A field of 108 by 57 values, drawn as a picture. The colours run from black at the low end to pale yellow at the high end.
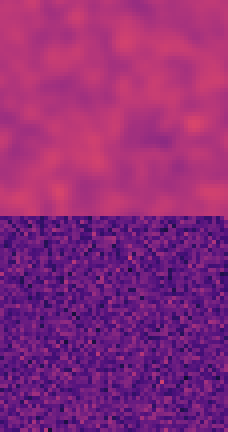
It is made of 2 by 1 panels. Panel 1,1: middling, blotchy, faint in contrast. Panel 2,1: low, fine-grained.
